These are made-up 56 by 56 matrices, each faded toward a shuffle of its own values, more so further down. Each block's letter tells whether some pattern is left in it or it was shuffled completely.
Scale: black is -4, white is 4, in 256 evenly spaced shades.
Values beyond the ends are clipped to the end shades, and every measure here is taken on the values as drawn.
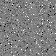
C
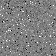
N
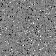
C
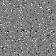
C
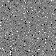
C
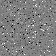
C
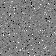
N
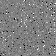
C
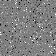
C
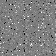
C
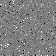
C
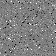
N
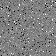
N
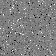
N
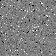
N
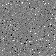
N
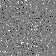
C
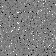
N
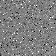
C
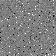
C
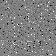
C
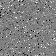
N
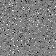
C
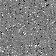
C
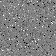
N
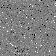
N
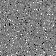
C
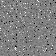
C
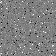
C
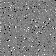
C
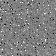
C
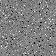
N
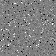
C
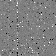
C
